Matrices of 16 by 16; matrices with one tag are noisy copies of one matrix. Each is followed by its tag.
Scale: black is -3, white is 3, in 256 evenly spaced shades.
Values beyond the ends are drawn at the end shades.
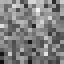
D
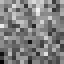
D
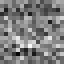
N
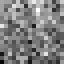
D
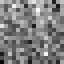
D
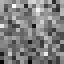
D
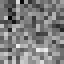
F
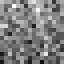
D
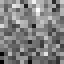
D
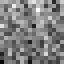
D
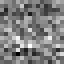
N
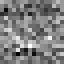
N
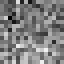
F
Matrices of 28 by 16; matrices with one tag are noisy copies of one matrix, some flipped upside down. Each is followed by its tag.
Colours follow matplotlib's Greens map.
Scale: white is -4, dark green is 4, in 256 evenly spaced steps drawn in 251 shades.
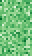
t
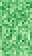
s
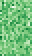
t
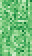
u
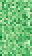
t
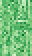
u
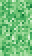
s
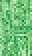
u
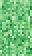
s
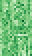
u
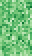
s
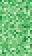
t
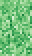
s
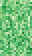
s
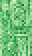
u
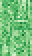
u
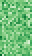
t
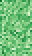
t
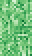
u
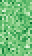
t
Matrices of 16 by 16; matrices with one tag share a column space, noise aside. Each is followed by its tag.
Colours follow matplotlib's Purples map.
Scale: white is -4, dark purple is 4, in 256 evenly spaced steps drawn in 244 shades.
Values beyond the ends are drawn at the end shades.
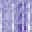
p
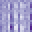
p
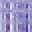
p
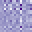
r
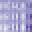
p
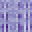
p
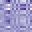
r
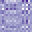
r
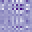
r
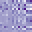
r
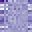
r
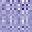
r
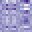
r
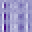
p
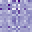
r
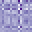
r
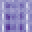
p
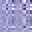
r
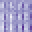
p
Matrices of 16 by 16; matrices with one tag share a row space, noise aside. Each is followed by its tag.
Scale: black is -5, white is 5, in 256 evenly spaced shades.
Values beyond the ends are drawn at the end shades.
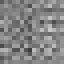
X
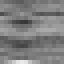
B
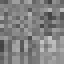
X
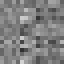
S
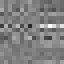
X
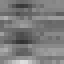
B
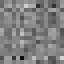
S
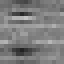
B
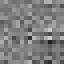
X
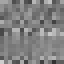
X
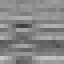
B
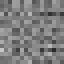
X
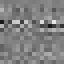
X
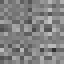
X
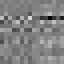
X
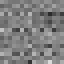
X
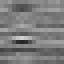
B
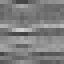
B
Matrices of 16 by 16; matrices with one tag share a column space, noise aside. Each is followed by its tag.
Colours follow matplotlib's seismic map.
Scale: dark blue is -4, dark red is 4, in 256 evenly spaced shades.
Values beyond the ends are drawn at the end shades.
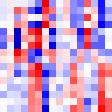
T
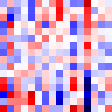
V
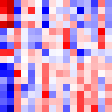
T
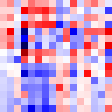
T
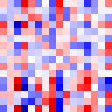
V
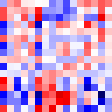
V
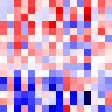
V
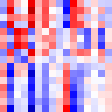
T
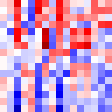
T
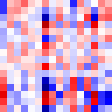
V
